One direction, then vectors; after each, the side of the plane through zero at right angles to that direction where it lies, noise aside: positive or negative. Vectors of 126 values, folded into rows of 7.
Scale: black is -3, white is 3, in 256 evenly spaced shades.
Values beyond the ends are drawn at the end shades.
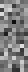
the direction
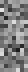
negative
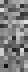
negative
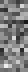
positive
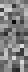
positive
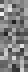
positive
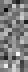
negative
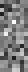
negative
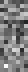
positive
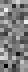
positive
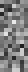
negative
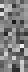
positive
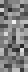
negative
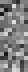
negative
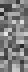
negative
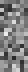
negative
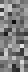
positive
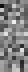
negative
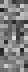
positive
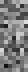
negative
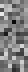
positive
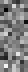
negative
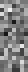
positive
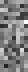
negative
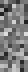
negative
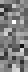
negative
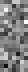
positive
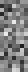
negative
